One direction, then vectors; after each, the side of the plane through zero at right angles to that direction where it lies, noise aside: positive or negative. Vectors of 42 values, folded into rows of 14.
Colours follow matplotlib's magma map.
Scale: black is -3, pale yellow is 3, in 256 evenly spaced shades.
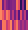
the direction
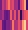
negative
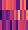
negative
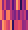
positive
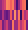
negative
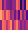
positive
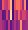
negative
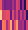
positive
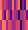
positive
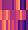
positive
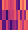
negative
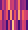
negative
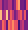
positive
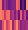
positive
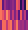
positive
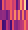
negative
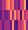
negative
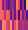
positive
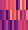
negative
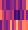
positive
